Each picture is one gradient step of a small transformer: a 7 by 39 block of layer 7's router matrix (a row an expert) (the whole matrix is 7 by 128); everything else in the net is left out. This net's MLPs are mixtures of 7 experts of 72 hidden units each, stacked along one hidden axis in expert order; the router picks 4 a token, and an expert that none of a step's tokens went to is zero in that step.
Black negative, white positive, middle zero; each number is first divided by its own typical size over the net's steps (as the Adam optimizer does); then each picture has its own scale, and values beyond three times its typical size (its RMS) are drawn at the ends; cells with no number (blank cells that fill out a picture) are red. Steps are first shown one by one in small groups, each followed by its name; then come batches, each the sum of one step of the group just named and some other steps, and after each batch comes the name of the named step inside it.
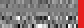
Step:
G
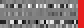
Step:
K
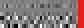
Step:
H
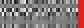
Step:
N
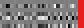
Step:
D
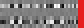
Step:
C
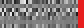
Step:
N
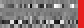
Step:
C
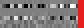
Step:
G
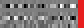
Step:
D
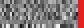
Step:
N
